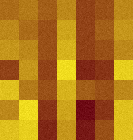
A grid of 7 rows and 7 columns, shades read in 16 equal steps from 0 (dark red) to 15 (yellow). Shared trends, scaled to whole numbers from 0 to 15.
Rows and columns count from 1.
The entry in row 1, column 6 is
5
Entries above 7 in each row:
3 3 4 3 4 4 4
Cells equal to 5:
7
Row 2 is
9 7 5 11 4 6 10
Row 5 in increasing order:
5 5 6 8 9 12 13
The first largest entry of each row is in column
4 4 4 4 1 2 2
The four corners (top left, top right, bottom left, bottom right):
7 9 13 13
